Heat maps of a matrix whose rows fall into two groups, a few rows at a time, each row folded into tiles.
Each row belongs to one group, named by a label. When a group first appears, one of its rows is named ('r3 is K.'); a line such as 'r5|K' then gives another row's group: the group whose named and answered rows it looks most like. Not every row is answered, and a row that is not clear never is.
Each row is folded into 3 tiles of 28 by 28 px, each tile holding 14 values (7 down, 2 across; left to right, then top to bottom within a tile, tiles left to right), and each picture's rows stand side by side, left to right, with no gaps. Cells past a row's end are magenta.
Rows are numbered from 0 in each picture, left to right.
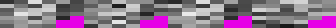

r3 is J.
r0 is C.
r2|C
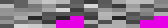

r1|C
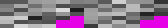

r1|C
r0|C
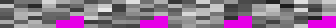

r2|C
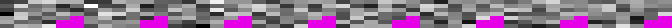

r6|J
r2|J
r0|C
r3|J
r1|C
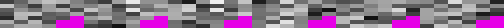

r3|C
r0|C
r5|C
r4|C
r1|J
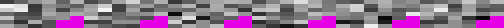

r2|C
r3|J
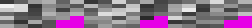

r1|C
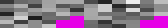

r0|C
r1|J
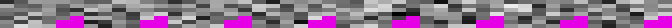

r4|C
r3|J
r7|J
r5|J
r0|C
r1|J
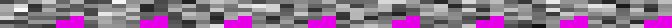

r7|J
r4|C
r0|J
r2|J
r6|J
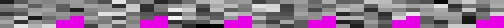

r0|C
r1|C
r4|J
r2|J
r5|J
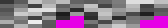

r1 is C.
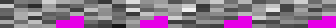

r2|J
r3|J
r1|J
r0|C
